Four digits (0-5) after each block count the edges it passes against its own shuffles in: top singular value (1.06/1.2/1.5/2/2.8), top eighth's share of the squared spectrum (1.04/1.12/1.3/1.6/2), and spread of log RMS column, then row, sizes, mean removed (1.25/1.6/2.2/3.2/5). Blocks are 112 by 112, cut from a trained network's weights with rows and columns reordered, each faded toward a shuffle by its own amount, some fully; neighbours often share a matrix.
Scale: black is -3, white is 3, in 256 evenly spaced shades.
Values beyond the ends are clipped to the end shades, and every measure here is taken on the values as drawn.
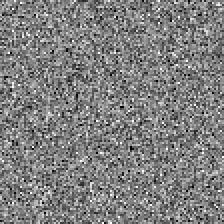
1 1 0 0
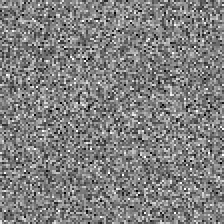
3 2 0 0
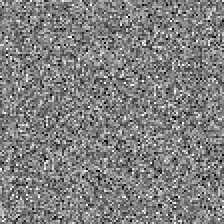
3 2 1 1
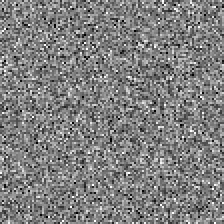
2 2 0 0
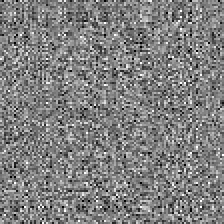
4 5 3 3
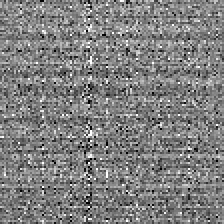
4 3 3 0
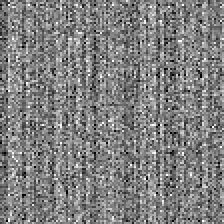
4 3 2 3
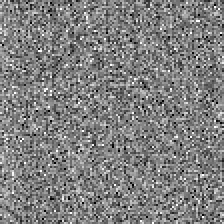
1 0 0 0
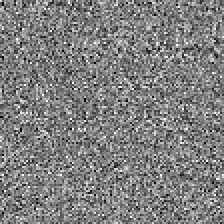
3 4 2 2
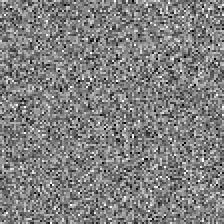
3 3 1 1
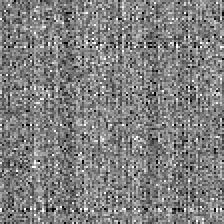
4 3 0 3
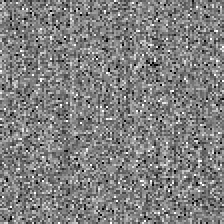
2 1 0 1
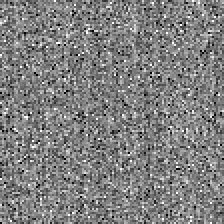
2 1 0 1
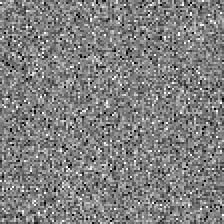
1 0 0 0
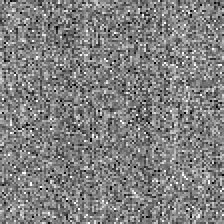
2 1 0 0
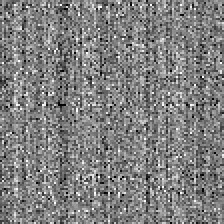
4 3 1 2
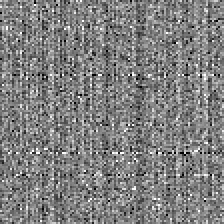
4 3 1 3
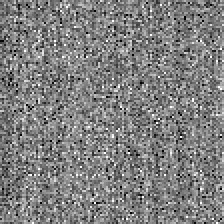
3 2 0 1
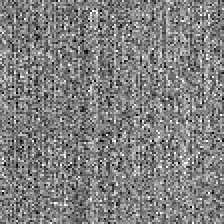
4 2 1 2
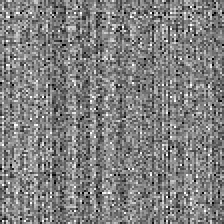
4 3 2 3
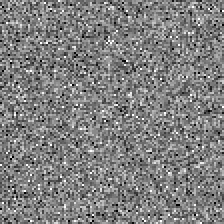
0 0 0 0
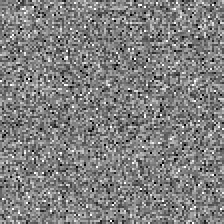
1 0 0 0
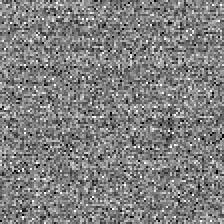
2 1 0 0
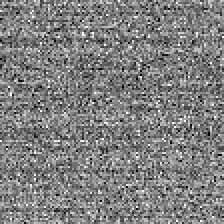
3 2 1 0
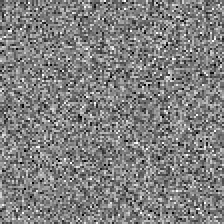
0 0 0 0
